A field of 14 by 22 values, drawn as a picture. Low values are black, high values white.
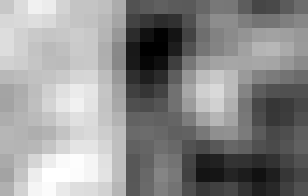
The bottom left is the ninth with the highest average. The left part is higher, up to a seam about 40% of the way across. The top left is the calmest part.
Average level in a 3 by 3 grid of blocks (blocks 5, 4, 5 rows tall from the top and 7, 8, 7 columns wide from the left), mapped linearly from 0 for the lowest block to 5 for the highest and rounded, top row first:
512
522
520
